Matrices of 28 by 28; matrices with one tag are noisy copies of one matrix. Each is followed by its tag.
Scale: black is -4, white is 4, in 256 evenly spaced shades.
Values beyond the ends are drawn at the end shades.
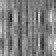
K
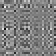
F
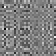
F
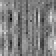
K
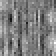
K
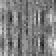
K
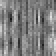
K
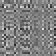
F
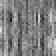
K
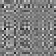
F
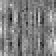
K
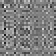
F
